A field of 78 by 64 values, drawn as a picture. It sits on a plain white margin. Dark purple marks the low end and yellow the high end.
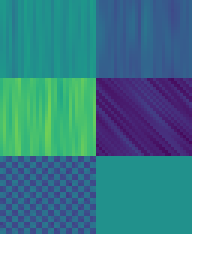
It is made of 3 by 2 panels. Panel 1,1: middling, streaked downward, faint in contrast. Panel 1,2: low, streaked downward, faint in contrast. Panel 2,1: high, streaked downward, faint in contrast. Panel 2,2: very low, slanting down to the right, faint in contrast. Panel 3,1: low, checkered. Panel 3,2: middling, flat.
